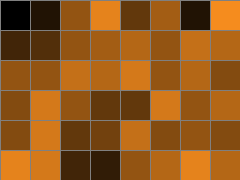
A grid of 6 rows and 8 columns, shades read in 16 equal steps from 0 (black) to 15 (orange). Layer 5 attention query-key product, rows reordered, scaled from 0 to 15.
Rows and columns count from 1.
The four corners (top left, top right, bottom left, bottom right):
0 15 14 11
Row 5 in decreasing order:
13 12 9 8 8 8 7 6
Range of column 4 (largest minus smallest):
11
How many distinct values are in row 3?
5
